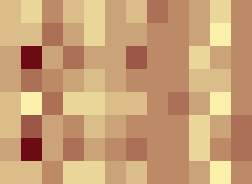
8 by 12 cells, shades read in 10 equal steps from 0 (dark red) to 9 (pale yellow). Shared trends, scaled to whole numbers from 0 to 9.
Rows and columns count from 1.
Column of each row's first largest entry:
2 11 10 5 2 10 10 11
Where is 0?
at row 3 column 2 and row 7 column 2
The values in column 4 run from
4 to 8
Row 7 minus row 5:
-1 -9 2 -4 -2 -2 -3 0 1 2 -4 -1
